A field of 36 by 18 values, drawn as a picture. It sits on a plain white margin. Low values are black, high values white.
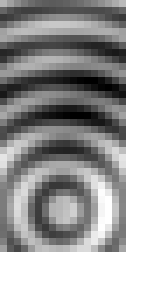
The bottom right is the ninth with the highest average. The centre is the ninth with the lowest average. There are no lone odd cells. Concentric rings centre on the bottom middle.
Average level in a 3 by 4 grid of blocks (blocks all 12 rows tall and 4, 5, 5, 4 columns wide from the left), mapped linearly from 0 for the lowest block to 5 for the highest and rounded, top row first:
2211 / 2101 / 4245
